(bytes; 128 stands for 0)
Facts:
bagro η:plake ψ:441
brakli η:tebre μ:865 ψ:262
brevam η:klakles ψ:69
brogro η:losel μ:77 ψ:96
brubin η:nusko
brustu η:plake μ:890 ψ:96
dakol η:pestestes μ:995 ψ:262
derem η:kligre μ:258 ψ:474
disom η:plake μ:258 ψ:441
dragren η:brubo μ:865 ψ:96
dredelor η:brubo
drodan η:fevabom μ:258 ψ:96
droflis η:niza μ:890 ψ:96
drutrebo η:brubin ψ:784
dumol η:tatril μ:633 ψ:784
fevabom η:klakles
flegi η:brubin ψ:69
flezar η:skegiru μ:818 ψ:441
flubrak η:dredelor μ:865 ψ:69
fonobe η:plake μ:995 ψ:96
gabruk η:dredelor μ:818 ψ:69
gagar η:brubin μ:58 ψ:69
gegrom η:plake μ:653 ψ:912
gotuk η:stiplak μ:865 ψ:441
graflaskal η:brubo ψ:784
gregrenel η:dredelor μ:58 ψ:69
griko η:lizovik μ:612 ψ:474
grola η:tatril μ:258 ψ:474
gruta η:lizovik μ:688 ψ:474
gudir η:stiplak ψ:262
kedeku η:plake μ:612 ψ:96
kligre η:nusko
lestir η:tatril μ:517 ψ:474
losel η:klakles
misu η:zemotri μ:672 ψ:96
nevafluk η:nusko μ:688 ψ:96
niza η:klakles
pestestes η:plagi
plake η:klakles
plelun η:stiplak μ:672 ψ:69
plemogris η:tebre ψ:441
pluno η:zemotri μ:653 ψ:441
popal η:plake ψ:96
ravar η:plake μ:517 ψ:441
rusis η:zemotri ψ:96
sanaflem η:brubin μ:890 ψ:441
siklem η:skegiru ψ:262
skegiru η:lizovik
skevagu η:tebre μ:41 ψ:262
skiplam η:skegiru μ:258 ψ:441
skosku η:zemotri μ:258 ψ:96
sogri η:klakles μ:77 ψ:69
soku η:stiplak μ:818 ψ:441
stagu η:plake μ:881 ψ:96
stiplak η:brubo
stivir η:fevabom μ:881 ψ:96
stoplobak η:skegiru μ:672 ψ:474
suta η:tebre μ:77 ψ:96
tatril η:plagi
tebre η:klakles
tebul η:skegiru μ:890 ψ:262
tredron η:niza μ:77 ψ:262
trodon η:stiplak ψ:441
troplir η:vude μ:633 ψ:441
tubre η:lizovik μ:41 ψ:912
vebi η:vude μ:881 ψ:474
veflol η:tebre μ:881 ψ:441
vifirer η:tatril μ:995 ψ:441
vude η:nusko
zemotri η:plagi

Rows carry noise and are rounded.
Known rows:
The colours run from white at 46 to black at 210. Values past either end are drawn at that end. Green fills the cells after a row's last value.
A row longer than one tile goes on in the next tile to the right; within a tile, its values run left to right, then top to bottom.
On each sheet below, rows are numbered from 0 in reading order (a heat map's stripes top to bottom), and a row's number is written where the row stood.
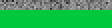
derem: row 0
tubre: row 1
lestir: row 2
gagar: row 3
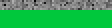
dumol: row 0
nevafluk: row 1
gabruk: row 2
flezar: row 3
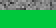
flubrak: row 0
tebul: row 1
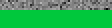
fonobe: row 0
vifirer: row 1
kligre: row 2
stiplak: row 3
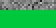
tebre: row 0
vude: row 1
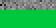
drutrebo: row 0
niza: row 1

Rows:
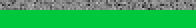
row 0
gotuk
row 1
brustu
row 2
brevam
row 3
dakol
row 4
troplir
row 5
pluno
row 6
stoplobak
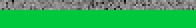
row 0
bagro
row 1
plemogris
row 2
gregrenel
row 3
vebi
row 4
ravar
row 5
misu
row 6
dragren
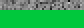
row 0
trodon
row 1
stivir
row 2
disom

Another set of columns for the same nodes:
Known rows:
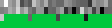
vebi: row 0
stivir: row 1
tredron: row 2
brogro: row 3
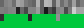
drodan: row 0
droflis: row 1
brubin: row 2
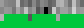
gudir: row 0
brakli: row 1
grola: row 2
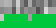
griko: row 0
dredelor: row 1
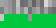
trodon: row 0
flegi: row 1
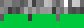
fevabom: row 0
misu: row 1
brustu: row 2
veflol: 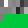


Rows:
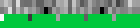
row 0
pluno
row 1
skevagu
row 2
sanaflem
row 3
plemogris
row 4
flubrak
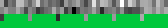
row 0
plelun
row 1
plake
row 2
sogri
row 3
fonobe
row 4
kedeku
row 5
lestir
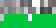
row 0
gotuk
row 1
gegrom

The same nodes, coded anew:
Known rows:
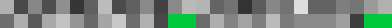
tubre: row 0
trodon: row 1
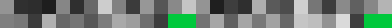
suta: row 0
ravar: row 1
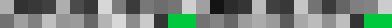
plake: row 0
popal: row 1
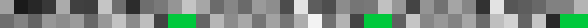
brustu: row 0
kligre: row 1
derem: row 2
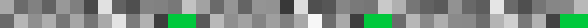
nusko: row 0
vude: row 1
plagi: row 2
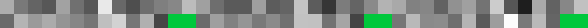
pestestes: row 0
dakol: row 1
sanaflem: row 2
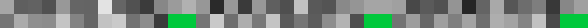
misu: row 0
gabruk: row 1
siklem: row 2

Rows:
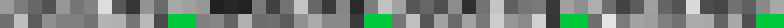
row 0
vifirer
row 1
brakli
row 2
skiplam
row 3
dumol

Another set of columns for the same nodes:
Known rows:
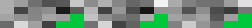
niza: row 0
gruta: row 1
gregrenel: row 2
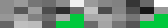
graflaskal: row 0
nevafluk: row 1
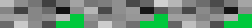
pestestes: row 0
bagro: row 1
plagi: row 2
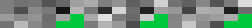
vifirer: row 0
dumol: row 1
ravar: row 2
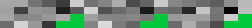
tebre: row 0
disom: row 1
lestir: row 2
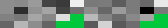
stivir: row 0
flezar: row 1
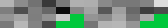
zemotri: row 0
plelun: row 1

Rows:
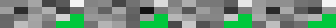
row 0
stagu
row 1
gabruk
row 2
tubre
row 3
griko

